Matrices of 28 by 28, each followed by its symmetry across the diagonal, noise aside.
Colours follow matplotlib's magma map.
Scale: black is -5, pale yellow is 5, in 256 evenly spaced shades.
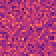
neither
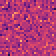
symmetric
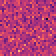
neither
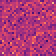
symmetric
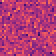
antisymmetric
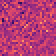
symmetric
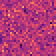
neither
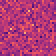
symmetric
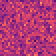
neither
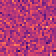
antisymmetric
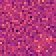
symmetric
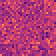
antisymmetric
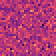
neither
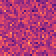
antisymmetric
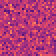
antisymmetric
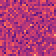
symmetric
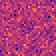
symmetric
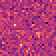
neither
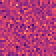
antisymmetric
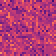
antisymmetric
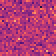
neither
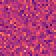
antisymmetric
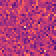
neither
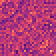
symmetric
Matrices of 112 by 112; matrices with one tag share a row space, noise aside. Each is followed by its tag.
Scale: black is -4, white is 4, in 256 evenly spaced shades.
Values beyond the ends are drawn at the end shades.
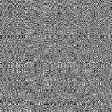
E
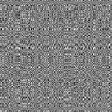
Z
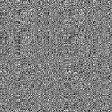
Z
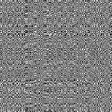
E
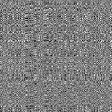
E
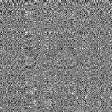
E
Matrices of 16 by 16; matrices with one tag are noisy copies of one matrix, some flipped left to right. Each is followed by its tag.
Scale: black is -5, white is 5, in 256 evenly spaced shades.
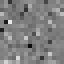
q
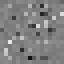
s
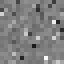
q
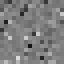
q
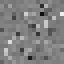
s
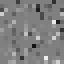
q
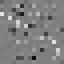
s
